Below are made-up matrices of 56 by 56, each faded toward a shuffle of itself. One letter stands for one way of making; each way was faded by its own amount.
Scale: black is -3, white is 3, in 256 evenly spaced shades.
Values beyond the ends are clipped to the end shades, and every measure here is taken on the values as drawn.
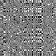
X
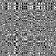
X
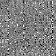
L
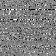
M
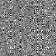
L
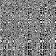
L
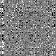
L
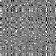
X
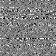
M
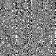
L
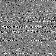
M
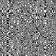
L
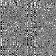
L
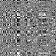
X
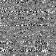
M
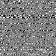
M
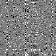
L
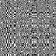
X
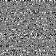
M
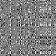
X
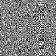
L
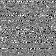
M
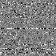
M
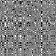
X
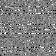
M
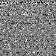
M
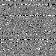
M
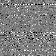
M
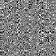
L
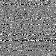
M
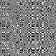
X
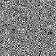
L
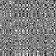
X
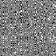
L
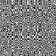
X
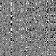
L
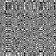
X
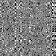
L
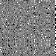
L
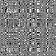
X
